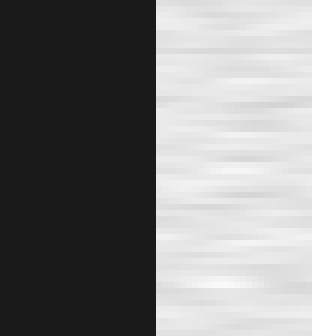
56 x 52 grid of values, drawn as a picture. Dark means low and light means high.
It is made of 1 by 2 panels. Panel 1,1: very low, flat. Panel 1,2: very high, streaked across, faint in contrast.
